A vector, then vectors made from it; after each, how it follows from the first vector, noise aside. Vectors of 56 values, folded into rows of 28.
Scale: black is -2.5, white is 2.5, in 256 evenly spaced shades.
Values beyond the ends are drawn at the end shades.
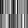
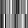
wrapped around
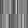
shrunk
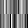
reversed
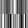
wrapped around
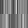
shrunk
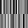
sign-scrambled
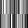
reversed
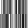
negated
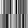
negated
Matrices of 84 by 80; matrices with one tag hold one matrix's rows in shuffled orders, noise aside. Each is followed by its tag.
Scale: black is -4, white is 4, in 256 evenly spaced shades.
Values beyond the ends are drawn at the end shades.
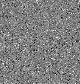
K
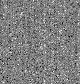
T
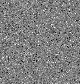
K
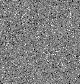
K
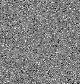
K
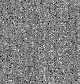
T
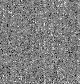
T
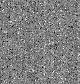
T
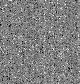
T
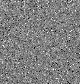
K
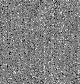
T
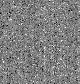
T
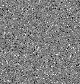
K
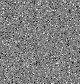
K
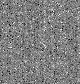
T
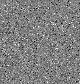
K
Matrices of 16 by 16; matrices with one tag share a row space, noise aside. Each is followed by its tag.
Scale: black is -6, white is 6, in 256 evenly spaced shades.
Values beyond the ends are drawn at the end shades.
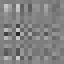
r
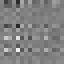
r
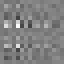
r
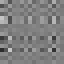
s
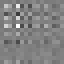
r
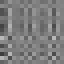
s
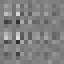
r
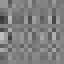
s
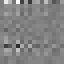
r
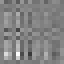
r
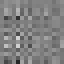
r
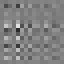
r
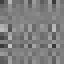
s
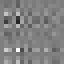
r
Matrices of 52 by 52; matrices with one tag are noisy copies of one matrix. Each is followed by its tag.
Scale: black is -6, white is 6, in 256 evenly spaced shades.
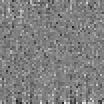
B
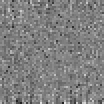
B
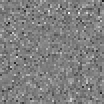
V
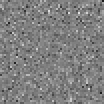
V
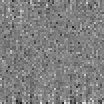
B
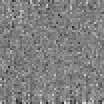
B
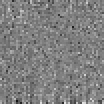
B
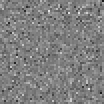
V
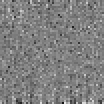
B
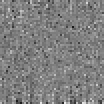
B
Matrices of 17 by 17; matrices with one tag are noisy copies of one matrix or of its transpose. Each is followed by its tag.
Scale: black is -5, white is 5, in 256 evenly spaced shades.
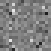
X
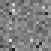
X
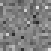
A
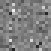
X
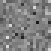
A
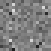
X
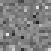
A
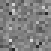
X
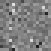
X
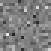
A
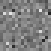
X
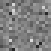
X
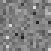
A
